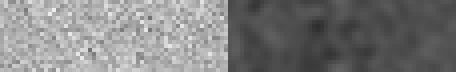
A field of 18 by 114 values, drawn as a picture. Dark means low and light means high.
The table splits into one row of 2 panels. Panel 1,1: high, fine-grained. Panel 1,2: low, blotchy, faint in contrast.
